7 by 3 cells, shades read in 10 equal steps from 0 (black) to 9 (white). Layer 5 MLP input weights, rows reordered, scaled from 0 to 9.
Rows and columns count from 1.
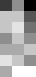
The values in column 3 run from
0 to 9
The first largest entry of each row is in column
2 1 2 2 3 1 2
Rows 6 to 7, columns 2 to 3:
7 5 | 9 9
